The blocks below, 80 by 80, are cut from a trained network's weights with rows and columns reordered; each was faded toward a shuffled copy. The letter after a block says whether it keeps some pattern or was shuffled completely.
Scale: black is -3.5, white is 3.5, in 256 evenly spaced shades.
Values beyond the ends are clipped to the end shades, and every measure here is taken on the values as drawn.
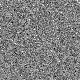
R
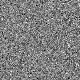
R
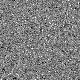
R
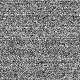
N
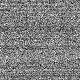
N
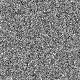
R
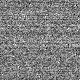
N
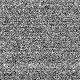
N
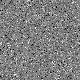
R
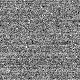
N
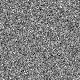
R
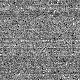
N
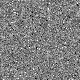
R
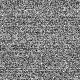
N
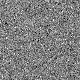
R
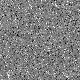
R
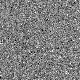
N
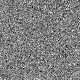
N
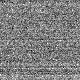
N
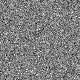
R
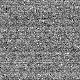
N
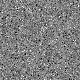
R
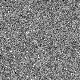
R
